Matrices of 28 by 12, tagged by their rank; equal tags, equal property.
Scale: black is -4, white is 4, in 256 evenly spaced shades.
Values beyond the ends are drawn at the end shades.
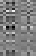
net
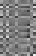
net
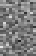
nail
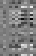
net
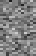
nail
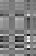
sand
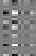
sand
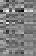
net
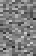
nail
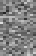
nail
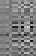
net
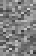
nail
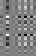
sand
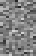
nail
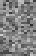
nail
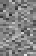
nail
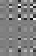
sand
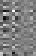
net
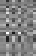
net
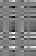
sand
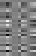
sand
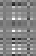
sand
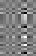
sand
